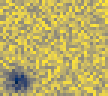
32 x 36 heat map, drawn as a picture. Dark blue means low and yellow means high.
Mirror symmetry: none. Dips: one, in the bottom left. Ninth with the lowest average: bottom left. Odd rows or columns: none.
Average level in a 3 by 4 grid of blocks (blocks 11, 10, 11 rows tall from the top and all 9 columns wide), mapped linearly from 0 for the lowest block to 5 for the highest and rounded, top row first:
5555 | 5555 | 0455
